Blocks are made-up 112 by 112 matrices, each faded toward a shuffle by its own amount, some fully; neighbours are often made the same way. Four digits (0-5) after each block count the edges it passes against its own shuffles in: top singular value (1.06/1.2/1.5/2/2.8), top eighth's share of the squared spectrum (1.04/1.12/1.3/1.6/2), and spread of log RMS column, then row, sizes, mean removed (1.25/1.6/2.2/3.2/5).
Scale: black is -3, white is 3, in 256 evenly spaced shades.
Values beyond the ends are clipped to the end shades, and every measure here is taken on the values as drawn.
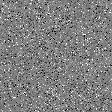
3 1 0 0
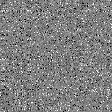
4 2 1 1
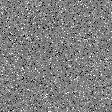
2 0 0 0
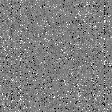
4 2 2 0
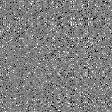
4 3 2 2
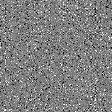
4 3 2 1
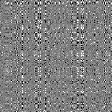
5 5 4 3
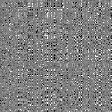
5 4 4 3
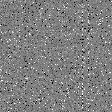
3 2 1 0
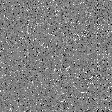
3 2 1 0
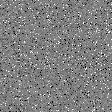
2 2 0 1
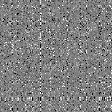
4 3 3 2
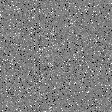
3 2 1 0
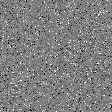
2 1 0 0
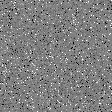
0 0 0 0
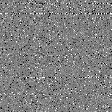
4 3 1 2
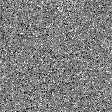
0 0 0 0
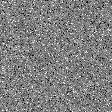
2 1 0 0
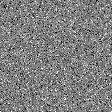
2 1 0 0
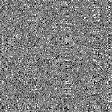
4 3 2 1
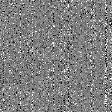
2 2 3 0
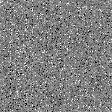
1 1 2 0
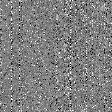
2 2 3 0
